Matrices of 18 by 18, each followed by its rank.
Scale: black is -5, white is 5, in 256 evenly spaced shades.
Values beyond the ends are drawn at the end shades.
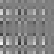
one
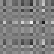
one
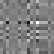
two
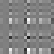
one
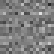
three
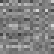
three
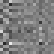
three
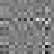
two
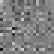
three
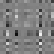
two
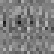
three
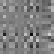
two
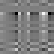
one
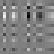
one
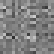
three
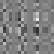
two
